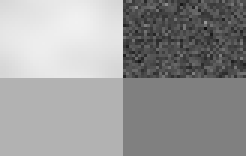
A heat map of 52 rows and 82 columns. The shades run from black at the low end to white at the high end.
It is made of 2 by 2 panels. Panel 1,1: very high, smooth, faint in contrast. Panel 1,2: low, fine-grained. Panel 2,1: high, flat. Panel 2,2: middling, flat.
